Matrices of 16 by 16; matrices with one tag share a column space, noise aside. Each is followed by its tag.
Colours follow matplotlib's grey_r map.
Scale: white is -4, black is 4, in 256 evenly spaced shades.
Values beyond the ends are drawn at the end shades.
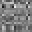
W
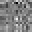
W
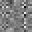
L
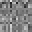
W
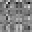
W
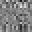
W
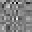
W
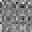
W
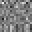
W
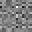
L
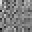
L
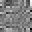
L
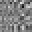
W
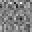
W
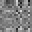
L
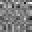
W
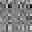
W
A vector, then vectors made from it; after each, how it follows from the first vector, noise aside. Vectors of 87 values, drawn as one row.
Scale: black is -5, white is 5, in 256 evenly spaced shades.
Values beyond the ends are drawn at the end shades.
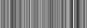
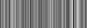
negated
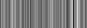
negated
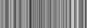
sign-scrambled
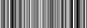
scaled up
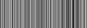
sign-scrambled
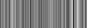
negated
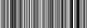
scaled up
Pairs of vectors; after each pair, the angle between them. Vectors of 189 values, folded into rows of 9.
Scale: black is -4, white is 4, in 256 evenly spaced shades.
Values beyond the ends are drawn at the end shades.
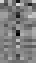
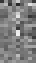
nearly opposite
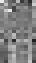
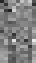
nearly opposite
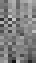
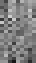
nearly parallel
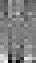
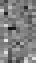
partly aligned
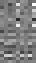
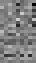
nearly opposite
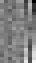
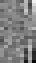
nearly opposite
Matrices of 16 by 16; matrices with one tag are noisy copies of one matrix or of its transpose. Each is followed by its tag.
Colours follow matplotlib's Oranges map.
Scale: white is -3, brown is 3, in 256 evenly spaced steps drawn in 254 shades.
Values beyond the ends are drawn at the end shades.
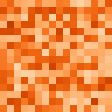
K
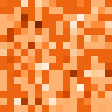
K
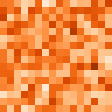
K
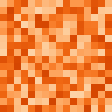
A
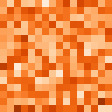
A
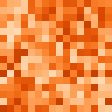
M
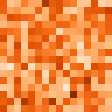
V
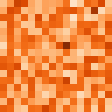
A
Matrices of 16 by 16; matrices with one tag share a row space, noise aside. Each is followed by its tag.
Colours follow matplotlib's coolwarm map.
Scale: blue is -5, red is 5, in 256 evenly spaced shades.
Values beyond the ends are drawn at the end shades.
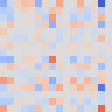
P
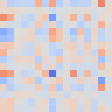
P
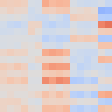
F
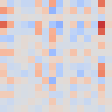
P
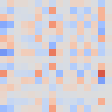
P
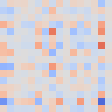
P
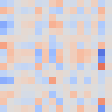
P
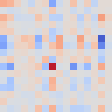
P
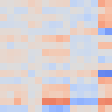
F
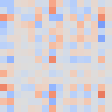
P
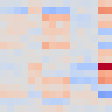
F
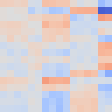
F
